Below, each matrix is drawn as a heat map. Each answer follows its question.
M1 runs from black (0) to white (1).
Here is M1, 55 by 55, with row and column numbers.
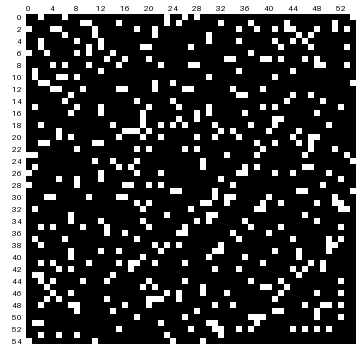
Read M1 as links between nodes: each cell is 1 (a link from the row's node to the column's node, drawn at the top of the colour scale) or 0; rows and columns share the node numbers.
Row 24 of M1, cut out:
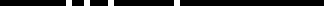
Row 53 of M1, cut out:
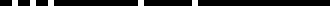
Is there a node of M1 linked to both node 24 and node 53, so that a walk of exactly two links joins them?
no
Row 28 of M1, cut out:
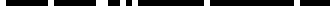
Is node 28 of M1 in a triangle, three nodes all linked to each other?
yes
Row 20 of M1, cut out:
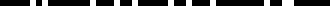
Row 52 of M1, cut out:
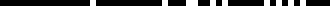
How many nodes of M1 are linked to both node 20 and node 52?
5
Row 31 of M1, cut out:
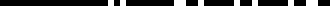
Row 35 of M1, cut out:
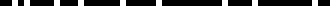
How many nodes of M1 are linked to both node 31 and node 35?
3
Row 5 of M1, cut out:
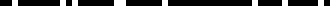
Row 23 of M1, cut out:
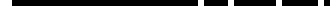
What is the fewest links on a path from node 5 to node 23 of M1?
2
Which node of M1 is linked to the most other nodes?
node 2
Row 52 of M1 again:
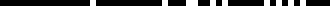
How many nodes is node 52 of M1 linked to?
10
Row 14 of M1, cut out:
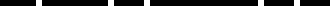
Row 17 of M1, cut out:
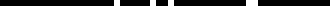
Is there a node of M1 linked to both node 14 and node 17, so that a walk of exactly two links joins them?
no
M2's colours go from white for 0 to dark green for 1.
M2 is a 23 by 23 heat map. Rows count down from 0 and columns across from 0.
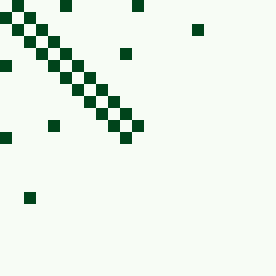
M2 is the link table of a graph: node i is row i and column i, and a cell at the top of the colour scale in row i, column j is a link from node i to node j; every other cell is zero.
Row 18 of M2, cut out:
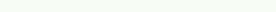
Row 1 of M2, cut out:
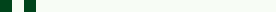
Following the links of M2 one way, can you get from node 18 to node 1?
no
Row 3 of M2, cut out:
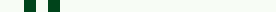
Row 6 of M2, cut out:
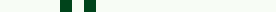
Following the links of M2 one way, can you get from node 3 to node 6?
yes
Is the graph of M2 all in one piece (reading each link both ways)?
no
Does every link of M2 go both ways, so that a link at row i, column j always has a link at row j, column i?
yes
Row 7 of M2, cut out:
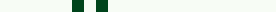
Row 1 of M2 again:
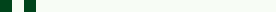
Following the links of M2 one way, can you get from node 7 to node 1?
yes
